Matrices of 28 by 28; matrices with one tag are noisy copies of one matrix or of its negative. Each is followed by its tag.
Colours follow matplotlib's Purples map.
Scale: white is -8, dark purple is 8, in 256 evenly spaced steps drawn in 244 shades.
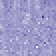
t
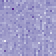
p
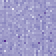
p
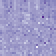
t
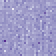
p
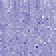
t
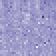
t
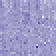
t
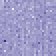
p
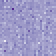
p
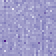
p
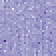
p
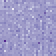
p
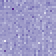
p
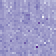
t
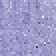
t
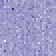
p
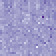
t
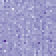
p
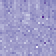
t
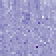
t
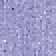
p
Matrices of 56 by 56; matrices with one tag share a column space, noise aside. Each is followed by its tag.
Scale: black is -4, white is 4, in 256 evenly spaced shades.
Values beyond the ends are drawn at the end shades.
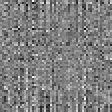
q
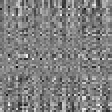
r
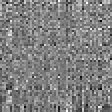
q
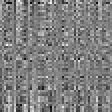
q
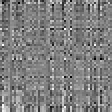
q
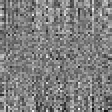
r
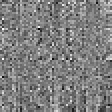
q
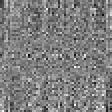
r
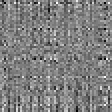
q
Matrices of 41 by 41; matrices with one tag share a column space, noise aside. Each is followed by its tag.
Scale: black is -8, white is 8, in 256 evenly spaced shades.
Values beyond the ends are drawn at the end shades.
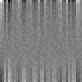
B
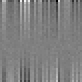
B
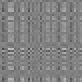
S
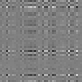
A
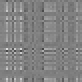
S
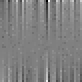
B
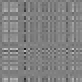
S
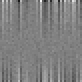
B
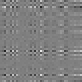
A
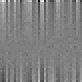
B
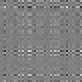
A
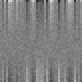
B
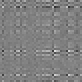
A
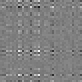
A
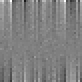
B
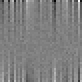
B
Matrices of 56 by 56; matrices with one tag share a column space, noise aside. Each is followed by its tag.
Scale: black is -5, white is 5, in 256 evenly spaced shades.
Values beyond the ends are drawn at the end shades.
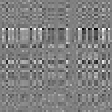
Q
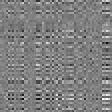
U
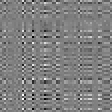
U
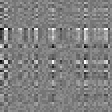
Q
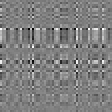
Q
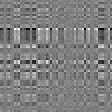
Q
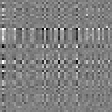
Q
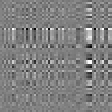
Q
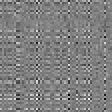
U
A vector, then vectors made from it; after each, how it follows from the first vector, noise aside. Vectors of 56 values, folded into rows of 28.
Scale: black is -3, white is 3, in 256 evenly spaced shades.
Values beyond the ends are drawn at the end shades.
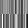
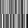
copied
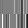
partly zeroed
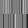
partly zeroed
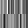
wrapped around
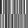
reversed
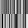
negated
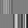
partly zeroed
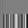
partly zeroed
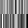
copied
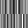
wrapped around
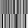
negated
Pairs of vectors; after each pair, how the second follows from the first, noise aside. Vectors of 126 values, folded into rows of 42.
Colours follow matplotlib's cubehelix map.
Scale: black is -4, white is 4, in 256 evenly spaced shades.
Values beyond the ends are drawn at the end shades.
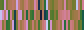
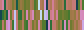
negated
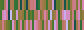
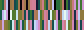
scaled up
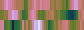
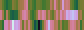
negated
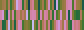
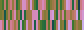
wrapped around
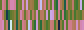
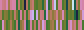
reversed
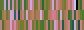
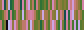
reversed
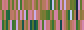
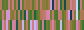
negated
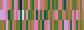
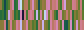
negated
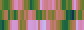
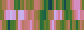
wrapped around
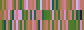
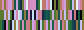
scaled up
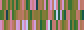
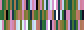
scaled up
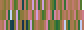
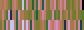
negated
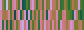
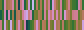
wrapped around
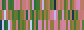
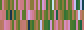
reversed
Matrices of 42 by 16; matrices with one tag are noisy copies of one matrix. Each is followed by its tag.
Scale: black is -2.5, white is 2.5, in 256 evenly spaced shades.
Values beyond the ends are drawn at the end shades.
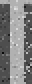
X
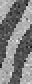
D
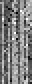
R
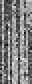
R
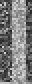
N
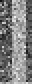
N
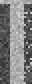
X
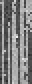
R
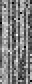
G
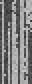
R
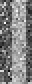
N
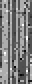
G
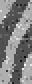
D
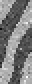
D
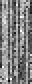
G
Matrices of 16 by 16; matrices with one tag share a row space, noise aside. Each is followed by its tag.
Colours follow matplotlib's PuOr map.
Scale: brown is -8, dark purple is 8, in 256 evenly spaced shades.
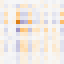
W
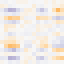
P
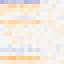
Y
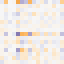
W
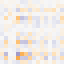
W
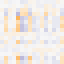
W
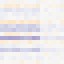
Y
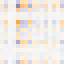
W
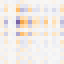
W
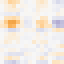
P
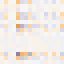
W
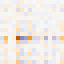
W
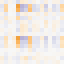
W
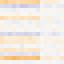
Y
